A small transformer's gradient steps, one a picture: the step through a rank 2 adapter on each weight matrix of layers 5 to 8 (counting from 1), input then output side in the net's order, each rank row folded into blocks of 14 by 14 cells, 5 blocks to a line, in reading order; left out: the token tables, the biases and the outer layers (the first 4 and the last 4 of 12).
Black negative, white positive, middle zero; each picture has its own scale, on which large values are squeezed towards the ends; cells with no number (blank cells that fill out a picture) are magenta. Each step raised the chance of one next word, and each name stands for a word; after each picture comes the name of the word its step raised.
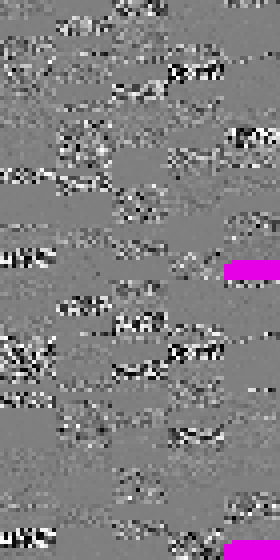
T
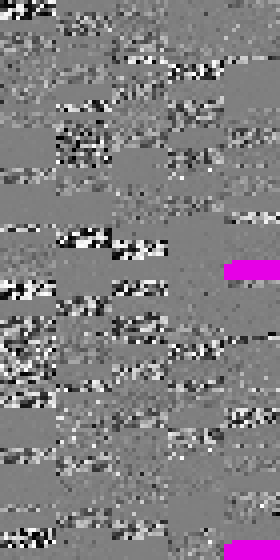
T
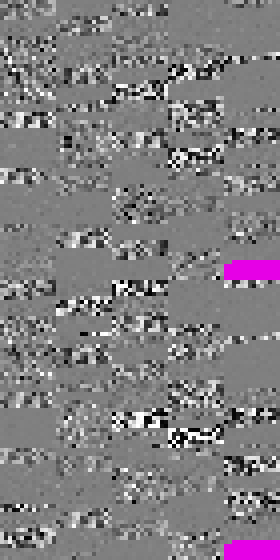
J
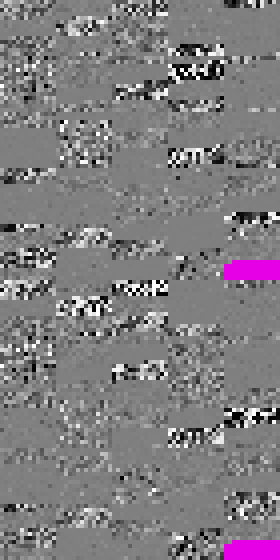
J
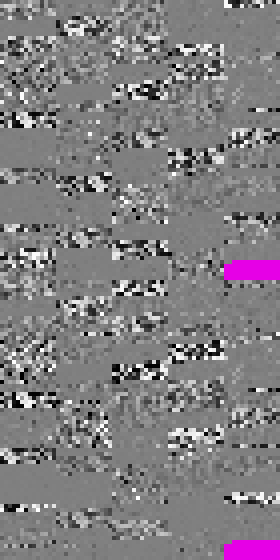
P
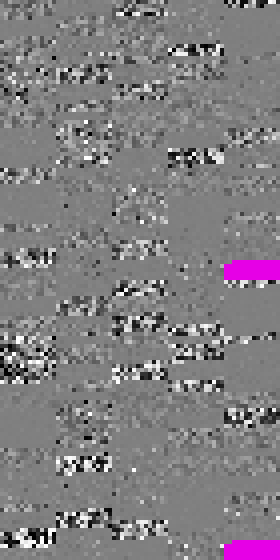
T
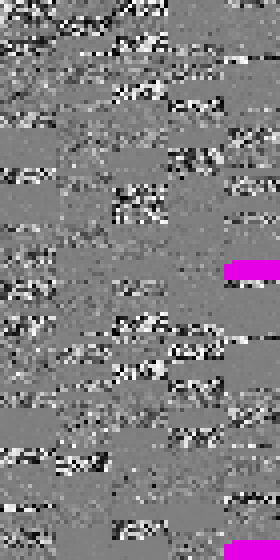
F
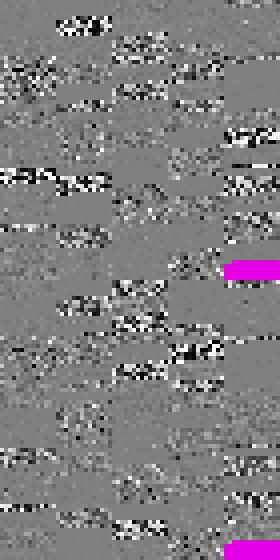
F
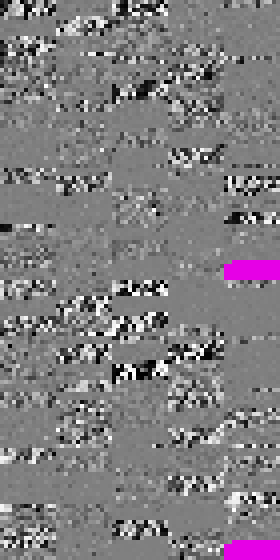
F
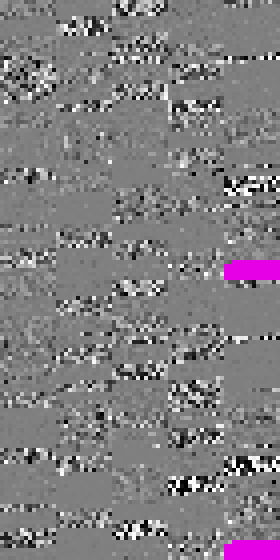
F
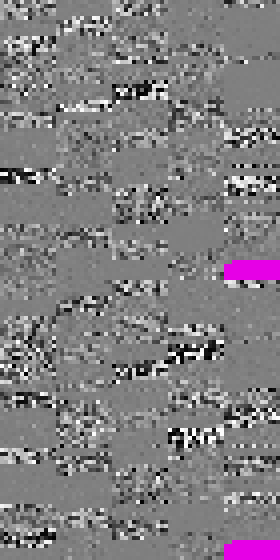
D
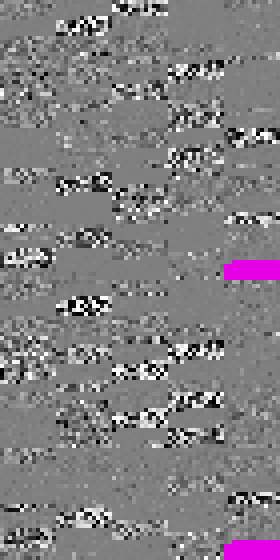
P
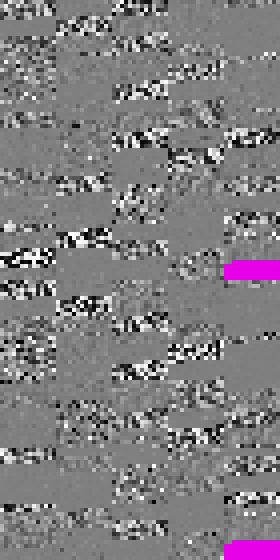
P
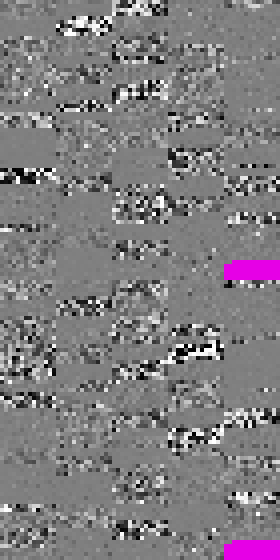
D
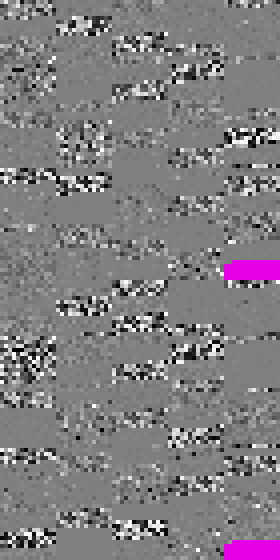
T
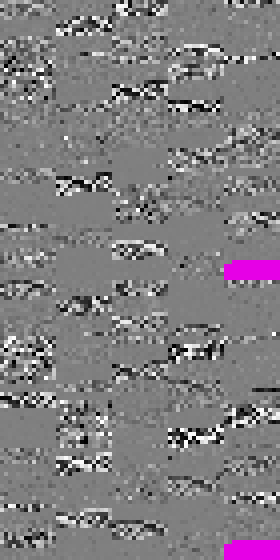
D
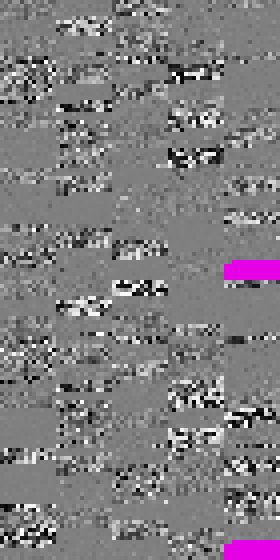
J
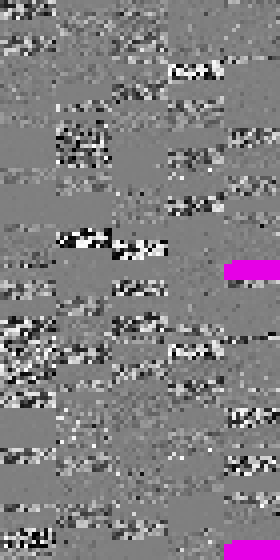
T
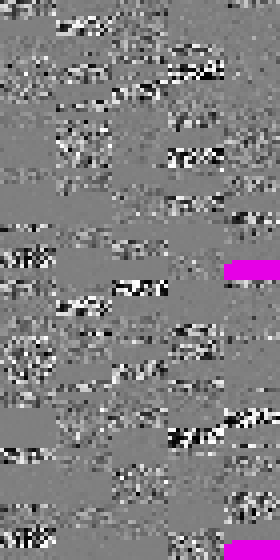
J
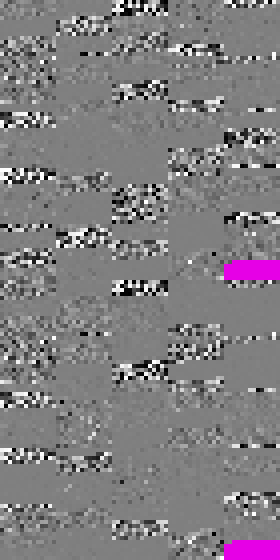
F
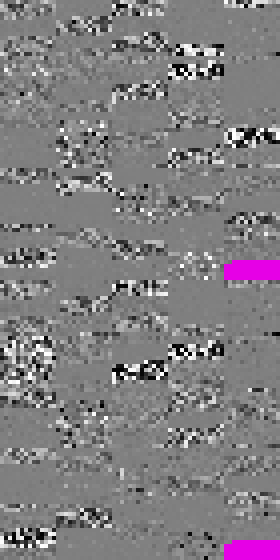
T
